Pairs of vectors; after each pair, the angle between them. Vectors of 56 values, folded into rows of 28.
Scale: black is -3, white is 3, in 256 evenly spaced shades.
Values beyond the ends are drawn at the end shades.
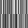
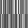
nearly parallel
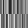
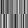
orthogonal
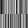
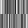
nearly opposite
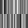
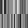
nearly parallel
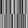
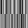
nearly parallel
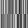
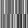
nearly parallel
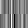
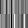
nearly opposite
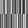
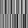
nearly opposite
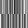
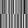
nearly opposite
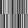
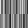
partly opposed
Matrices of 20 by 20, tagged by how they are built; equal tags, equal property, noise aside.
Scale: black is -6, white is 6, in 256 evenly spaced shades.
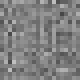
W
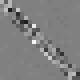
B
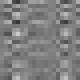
W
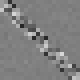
B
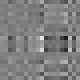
W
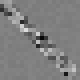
B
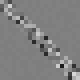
B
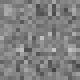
W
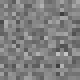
W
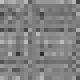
W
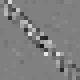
B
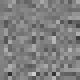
W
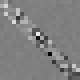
B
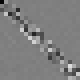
B
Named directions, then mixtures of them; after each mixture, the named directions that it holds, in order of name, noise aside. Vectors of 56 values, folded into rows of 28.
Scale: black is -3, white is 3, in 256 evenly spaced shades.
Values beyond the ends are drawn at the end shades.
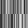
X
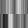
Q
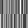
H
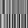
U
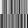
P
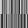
H, P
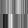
Q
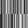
X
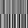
U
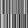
U, X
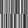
H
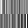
P, U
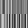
U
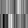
Q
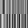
U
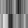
Q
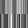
Q, U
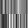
Q, U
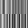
U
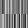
H, U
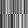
X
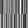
H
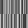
H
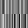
H, U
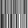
U, X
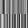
U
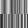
P, X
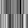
H, Q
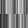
Q, X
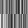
H, Q
